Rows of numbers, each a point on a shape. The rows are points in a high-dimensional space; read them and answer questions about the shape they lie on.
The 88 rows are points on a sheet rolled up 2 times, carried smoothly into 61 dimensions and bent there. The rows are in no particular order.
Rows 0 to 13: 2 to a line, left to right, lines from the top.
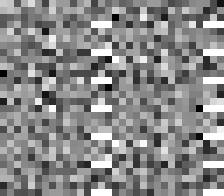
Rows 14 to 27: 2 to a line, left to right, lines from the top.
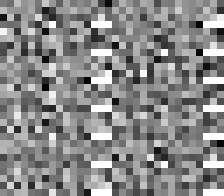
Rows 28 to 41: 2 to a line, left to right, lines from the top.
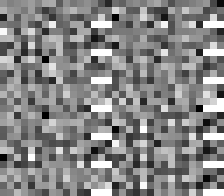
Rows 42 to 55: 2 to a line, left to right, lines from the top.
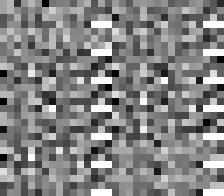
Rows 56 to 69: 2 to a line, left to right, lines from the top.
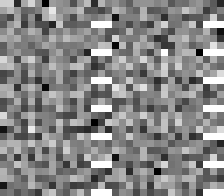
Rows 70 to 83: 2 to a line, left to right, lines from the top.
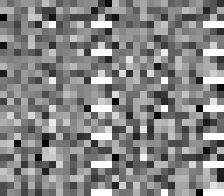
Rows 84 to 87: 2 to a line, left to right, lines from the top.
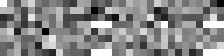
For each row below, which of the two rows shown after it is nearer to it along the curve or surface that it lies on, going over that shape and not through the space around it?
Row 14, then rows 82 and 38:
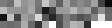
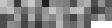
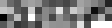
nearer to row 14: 38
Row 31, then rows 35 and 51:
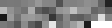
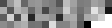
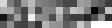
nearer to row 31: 51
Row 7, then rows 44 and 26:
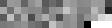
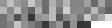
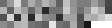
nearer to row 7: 44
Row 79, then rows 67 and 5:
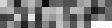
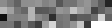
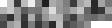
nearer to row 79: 5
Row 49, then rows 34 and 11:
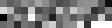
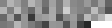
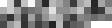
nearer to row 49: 11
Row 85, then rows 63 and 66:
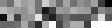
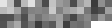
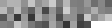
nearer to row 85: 66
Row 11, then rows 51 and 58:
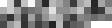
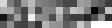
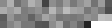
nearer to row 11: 51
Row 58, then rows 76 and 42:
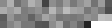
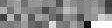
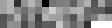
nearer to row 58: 42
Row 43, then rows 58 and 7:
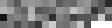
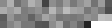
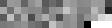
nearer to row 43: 7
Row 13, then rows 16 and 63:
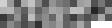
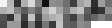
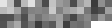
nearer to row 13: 63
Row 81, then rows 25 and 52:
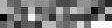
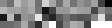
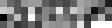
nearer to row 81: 52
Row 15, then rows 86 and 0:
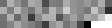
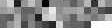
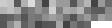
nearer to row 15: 86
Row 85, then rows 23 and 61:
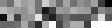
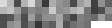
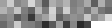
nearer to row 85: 61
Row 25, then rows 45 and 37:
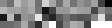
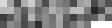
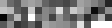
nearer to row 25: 37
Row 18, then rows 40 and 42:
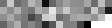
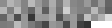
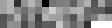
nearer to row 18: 40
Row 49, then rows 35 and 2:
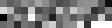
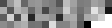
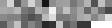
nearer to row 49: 35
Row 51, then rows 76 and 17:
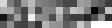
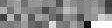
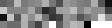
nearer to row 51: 17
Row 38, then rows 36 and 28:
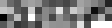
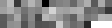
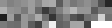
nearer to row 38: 28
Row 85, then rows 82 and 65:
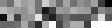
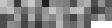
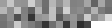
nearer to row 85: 65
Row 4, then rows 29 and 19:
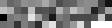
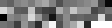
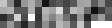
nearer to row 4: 29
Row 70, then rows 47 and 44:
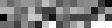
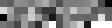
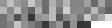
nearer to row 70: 47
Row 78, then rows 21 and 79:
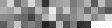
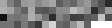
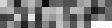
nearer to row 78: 79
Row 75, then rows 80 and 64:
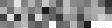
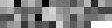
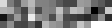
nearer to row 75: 64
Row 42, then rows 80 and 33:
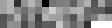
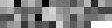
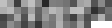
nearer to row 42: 33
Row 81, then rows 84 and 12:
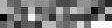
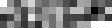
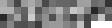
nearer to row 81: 84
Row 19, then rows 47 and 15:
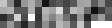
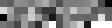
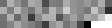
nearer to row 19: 47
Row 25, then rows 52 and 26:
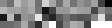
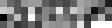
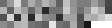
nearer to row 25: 26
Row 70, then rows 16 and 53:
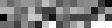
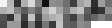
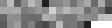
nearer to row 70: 16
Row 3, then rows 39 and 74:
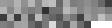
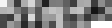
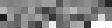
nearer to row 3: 74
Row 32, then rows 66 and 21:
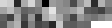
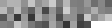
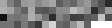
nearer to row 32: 66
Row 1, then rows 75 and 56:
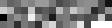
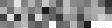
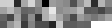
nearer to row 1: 75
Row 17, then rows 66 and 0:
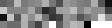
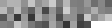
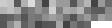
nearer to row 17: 66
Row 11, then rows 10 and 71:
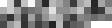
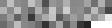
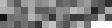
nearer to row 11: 10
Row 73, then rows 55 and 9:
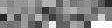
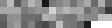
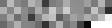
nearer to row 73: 9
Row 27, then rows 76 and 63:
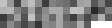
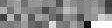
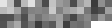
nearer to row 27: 63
